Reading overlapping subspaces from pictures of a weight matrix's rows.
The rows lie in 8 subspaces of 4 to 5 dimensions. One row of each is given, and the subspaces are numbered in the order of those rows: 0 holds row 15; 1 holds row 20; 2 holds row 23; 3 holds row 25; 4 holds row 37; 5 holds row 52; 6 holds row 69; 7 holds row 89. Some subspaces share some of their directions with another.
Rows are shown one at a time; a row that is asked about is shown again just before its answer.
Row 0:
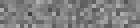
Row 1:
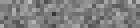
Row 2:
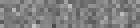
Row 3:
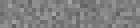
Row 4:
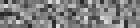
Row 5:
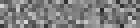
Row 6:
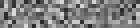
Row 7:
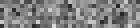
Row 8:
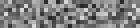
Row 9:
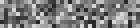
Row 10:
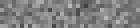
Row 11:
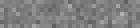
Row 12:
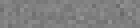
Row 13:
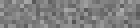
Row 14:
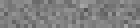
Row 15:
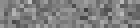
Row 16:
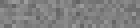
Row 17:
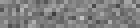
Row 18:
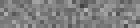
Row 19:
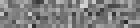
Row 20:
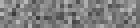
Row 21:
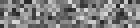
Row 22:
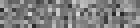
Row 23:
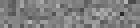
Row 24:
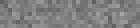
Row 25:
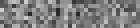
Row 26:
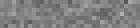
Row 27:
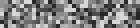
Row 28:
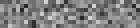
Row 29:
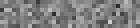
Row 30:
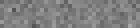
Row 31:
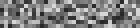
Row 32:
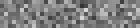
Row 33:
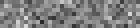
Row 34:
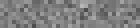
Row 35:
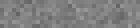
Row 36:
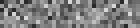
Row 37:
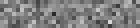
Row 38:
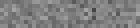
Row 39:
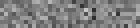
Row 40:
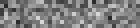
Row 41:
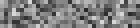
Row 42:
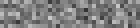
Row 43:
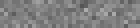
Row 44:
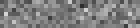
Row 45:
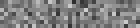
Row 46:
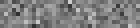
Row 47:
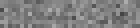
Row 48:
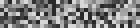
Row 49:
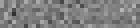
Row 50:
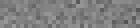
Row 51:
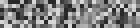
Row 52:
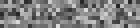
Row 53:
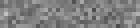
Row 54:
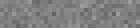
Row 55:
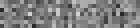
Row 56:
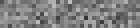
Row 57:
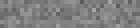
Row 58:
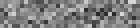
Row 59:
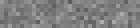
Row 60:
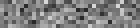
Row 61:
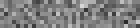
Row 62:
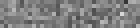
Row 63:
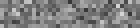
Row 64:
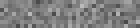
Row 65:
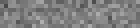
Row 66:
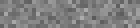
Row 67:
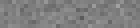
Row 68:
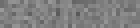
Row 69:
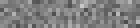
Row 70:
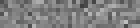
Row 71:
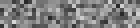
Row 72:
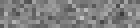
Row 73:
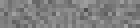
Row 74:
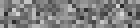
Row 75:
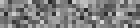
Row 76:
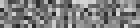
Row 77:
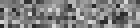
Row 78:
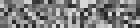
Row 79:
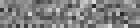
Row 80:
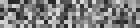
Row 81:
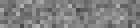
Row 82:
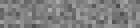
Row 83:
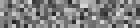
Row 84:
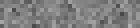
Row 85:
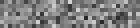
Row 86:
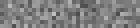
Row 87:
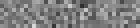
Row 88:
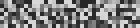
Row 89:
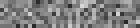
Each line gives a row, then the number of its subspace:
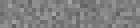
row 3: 2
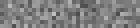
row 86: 2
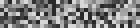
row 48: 0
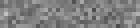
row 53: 5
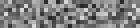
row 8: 4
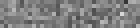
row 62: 2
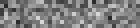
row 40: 1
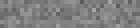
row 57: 5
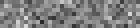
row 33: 1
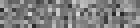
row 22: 0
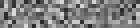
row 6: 1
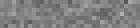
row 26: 2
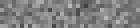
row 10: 2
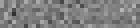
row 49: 1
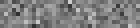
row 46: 7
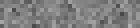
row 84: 4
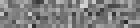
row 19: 1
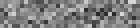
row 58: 2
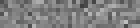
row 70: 1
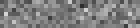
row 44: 1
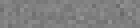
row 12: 6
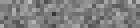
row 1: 7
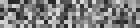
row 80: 3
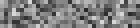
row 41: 0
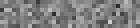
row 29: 4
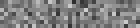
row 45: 3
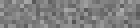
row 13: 1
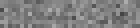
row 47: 7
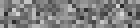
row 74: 6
